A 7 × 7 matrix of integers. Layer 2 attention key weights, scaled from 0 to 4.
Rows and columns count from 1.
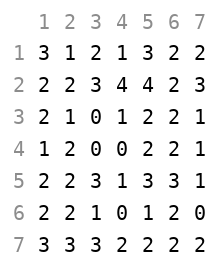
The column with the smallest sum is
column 4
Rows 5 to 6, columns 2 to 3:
2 3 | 2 1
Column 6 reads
2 2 2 2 3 2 2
